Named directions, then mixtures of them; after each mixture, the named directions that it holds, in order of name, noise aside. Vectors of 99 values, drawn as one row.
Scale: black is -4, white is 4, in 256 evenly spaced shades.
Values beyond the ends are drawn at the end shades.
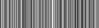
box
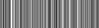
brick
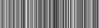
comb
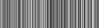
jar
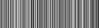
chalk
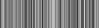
box, comb, jar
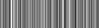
box, brick, jar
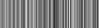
comb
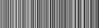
chalk, jar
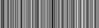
box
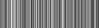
box, brick, chalk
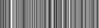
box, brick, comb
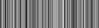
brick, comb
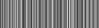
box, comb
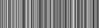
box, chalk, comb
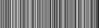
brick, chalk, jar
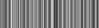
box, brick, comb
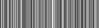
box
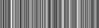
brick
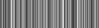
brick, comb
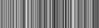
chalk, comb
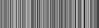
chalk, jar
